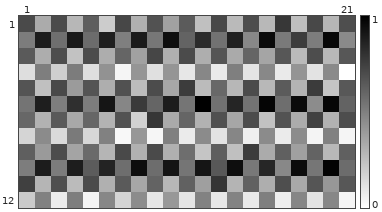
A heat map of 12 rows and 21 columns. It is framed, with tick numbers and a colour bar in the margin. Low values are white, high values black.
Stripes running across repeat 3 times from top to bottom. No row or column stands out. There is no overall slope.
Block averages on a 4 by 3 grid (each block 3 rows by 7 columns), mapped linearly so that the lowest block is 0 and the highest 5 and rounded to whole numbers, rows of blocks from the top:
555 | 333 | 101 | 343
